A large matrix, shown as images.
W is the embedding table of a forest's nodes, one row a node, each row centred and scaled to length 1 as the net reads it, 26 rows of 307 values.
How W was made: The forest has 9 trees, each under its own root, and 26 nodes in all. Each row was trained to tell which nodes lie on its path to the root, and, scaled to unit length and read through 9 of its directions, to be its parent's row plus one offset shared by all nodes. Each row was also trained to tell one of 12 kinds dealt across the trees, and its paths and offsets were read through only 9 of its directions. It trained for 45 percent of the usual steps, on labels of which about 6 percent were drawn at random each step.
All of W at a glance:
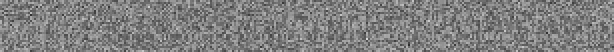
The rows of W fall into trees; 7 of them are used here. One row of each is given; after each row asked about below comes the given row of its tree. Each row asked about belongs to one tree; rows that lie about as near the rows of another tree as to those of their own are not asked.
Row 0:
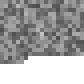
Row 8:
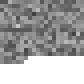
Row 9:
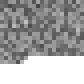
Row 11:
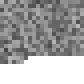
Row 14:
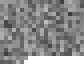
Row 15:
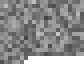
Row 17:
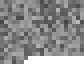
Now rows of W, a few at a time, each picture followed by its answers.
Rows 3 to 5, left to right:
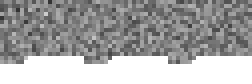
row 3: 9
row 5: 14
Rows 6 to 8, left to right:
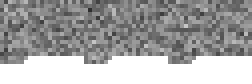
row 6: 9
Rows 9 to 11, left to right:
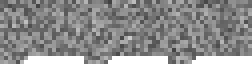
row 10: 15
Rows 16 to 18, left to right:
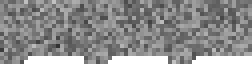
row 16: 14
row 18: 17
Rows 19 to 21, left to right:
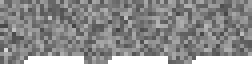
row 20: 9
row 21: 0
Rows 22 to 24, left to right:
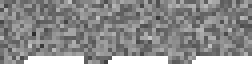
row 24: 0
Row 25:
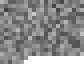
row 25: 14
